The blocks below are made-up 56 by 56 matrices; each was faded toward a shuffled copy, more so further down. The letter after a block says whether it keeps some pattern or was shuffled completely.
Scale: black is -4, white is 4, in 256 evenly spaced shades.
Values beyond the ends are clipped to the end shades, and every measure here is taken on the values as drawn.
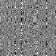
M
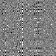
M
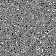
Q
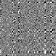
M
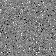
Q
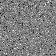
Q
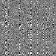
M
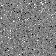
Q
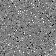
Q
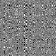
M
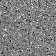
Q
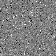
Q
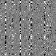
M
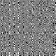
M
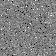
Q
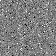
Q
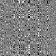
M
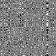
M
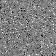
Q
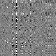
M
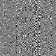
M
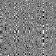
M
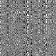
M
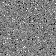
Q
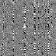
M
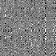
M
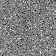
Q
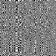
M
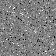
Q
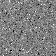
Q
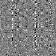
M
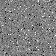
Q
